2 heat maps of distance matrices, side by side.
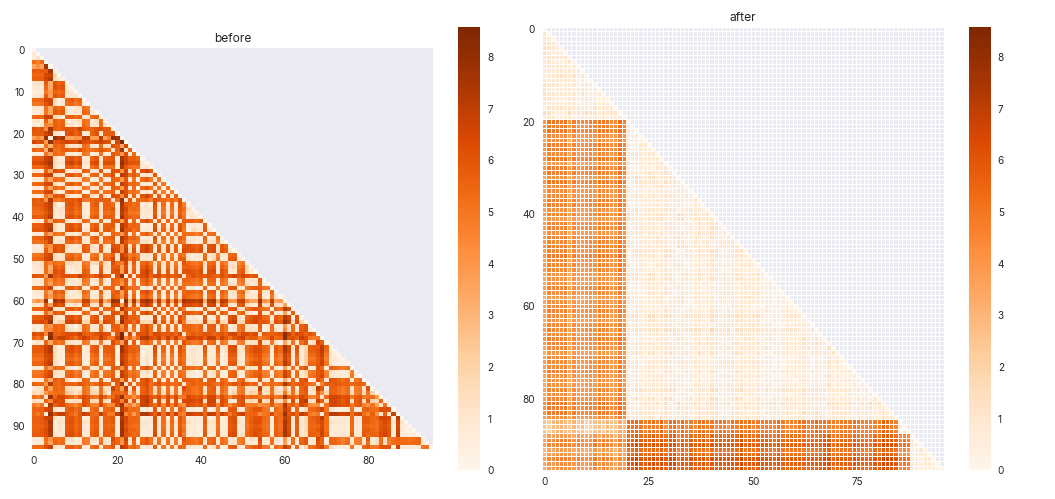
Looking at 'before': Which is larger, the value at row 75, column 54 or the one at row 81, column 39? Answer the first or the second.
the first
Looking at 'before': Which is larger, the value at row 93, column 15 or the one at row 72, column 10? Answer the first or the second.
the second
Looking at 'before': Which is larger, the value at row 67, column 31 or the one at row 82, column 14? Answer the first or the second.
the second
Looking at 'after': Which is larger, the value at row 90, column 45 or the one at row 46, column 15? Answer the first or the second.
the first
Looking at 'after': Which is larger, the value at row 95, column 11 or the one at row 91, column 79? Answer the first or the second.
the second
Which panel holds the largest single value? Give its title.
before
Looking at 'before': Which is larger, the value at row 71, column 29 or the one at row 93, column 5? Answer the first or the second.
the first
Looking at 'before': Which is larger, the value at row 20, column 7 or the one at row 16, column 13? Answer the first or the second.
the second
